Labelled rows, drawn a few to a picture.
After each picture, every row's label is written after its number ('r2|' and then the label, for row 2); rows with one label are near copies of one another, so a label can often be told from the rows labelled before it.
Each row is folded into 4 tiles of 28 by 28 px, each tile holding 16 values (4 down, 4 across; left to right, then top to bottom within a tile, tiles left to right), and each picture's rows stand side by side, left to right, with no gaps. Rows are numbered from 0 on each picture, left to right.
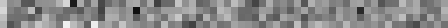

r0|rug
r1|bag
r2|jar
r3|bag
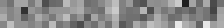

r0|bag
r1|rug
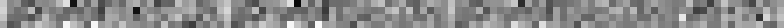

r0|rug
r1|bag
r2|rug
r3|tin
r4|rug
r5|tin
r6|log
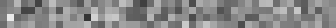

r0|log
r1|jar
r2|tin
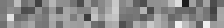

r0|log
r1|rug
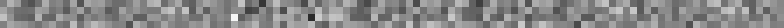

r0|jar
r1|tin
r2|log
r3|jar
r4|jar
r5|tin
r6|tin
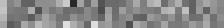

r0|rug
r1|tin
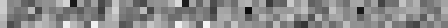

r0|rug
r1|rug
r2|bag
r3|bag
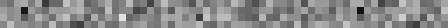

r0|bag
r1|log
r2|jar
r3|bag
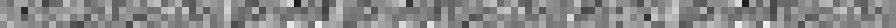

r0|bag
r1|tin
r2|rug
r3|rug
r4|tin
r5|log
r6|rug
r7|tin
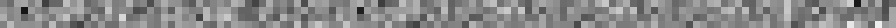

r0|bag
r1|log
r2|jar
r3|bag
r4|tin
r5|tin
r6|tin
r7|rug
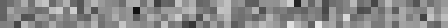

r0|tin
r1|bag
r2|rug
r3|log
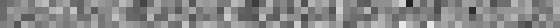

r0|tin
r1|jar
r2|jar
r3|rug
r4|bag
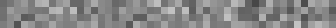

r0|tin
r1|tin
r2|jar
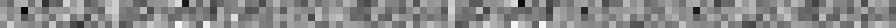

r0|bag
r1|rug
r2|log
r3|jar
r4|rug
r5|bag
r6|bag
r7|jar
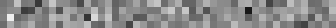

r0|log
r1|tin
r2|bag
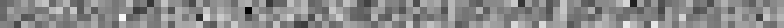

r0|tin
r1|log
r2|bag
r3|jar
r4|rug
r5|rug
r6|log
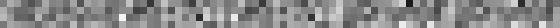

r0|jar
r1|log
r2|log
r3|rug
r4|rug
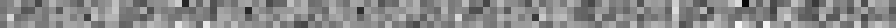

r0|log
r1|rug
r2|bag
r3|bag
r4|log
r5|jar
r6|rug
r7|jar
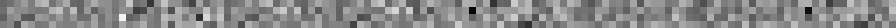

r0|tin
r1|log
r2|tin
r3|tin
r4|bag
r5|jar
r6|jar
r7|bag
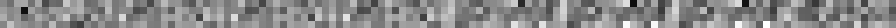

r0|bag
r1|log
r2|log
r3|log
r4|rug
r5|rug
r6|rug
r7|jar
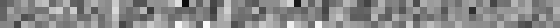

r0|tin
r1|rug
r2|rug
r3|jar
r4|bag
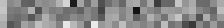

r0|rug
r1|bag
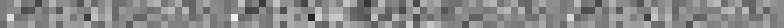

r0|log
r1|tin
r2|log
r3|jar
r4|tin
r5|log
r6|tin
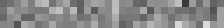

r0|tin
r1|rug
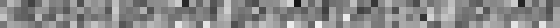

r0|jar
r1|rug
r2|rug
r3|log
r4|rug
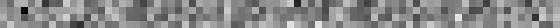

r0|bag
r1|jar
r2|rug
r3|jar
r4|log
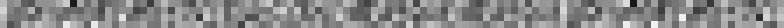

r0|rug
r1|log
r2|tin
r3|jar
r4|jar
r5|rug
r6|log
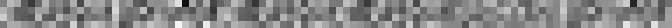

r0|jar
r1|rug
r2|jar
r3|jar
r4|tin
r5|rug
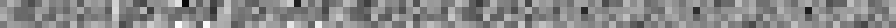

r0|jar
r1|rug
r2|rug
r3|jar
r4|jar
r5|bag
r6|bag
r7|bag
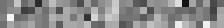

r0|log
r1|rug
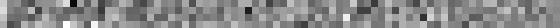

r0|rug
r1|jar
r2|bag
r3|log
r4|tin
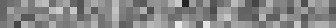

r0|tin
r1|rug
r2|jar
